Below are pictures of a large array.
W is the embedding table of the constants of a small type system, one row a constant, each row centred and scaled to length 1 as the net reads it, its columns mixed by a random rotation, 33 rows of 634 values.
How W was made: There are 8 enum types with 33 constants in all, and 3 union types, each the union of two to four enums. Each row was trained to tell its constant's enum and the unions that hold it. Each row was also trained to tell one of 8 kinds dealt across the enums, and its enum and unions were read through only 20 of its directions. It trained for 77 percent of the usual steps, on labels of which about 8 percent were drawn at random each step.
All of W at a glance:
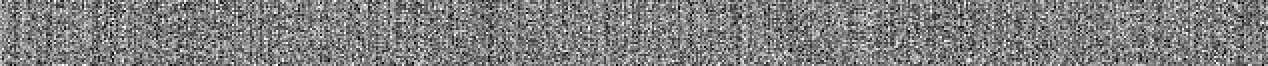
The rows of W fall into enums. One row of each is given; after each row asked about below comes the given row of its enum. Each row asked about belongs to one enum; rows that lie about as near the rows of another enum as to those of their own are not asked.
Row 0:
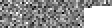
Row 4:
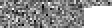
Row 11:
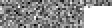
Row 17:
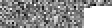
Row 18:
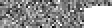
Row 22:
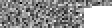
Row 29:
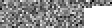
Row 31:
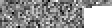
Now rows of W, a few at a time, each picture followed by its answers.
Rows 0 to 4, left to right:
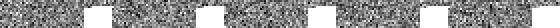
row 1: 17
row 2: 11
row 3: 0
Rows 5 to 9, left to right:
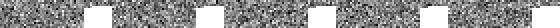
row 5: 11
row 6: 4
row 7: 0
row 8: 0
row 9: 11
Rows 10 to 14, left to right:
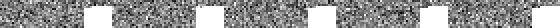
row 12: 4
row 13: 17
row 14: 31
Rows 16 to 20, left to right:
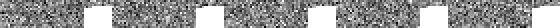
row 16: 4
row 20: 22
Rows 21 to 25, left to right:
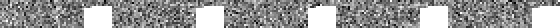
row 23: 22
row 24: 11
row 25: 18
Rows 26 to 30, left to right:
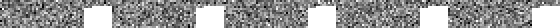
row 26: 31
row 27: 22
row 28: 17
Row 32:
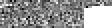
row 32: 4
